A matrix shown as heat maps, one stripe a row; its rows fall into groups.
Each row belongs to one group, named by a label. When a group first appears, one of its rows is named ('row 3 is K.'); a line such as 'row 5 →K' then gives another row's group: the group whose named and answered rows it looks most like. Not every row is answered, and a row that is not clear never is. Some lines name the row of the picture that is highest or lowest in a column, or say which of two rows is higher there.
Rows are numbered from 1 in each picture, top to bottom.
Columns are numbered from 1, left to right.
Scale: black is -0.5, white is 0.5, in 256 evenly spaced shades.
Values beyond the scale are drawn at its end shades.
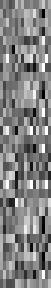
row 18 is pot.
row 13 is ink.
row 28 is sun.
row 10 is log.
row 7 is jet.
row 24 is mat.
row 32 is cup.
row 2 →log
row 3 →jet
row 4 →log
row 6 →mat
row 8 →ink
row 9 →jet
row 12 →mat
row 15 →jet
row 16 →sun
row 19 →sun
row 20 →pot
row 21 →jet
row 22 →pot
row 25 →log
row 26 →log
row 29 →log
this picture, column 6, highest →23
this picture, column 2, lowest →26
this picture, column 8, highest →23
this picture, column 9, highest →26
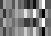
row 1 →ink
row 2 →log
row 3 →ink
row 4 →log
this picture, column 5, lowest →1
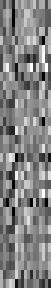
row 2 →mat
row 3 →mat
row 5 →log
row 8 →jet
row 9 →pot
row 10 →ink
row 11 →mat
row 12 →cup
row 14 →log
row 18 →pot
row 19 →mat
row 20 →cup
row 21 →mat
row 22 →cup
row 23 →sun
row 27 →sun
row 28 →cup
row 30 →cup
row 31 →sun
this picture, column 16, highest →8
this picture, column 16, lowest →23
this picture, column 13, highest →8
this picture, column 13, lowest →23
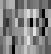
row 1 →pot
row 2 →log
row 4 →log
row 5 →mat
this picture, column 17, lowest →1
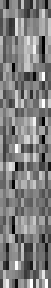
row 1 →sun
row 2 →ink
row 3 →cup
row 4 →cup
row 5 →log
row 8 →mat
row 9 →ink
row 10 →pot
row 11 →sun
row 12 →cup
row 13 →pot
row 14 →log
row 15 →mat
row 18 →log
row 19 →pot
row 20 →mat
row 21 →mat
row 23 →sun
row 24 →pot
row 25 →mat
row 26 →mat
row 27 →pot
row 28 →sun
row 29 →sun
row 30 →sun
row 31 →ink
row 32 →jet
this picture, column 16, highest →32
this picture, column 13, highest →32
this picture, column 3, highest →32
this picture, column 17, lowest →19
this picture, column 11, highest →32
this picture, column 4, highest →19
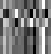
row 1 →ink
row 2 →sun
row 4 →ink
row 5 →ink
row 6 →ink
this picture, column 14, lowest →3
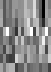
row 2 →log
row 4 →jet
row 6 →mat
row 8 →pot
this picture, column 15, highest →5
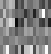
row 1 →pot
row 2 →ink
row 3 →pot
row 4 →jet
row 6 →jet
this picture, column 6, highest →5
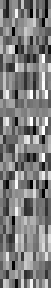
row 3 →log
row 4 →mat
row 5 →sun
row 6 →pot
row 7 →ink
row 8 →cup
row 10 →ink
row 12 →pot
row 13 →cup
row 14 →jet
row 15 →ink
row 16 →log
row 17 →cup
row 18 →ink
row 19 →pot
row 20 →cup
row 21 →sun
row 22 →log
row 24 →sun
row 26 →mat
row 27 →cup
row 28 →cup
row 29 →jet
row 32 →jet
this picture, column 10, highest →16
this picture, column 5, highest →6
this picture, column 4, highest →6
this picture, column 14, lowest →6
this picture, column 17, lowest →6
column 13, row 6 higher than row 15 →Yes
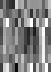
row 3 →jet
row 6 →ink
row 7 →cup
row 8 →jet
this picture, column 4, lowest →1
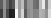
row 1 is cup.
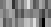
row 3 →log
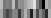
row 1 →log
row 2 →sun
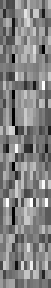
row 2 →log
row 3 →mat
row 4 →mat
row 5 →cup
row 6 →log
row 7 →mat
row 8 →cup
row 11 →mat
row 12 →mat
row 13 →mat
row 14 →mat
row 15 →pot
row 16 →sun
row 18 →pot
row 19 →mat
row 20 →jet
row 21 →cup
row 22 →sun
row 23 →jet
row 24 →mat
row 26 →cup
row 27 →pot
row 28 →mat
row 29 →jet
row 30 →jet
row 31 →log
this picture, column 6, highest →17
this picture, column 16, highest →23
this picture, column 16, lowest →17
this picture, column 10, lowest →17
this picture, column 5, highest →15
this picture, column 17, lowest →15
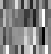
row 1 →sun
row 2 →ink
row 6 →jet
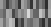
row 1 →sun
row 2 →mat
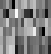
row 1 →mat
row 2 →sun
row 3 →jet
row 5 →pot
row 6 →pot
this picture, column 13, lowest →2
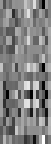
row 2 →mat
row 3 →jet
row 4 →cup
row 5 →mat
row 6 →cup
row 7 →cup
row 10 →log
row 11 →sun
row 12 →log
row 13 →sun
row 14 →mat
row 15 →cup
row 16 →ink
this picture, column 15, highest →16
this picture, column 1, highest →8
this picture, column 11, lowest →11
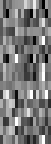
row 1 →log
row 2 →sun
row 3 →ink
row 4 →cup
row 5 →ink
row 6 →pot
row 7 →sun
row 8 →ink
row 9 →ink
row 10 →cup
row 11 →jet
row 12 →pot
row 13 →mat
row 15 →pot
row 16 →ink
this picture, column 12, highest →1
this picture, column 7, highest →14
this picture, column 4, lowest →4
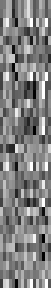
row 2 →mat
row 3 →jet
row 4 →ink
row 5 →sun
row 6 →mat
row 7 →pot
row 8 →mat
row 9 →jet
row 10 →ink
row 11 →ink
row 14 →ink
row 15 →ink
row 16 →pot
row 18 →jet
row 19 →jet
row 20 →pot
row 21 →ink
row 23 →ink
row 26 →cup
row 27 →log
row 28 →pot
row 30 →jet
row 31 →cup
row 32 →jet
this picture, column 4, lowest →17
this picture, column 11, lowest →5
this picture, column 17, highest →17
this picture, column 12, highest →27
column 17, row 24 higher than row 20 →Yes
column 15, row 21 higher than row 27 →Yes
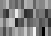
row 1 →jet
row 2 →sun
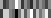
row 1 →sun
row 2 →jet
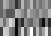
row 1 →jet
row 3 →pot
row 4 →jet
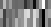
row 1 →ink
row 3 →log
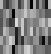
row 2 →mat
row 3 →cup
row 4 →jet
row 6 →mat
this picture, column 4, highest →5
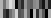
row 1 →pot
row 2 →sun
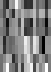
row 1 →sun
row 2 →mat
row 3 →sun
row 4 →sun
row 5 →log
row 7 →mat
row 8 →jet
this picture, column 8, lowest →8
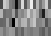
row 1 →jet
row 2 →log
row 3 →mat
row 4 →pot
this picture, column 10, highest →2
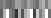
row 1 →cup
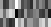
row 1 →sun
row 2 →pot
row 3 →cup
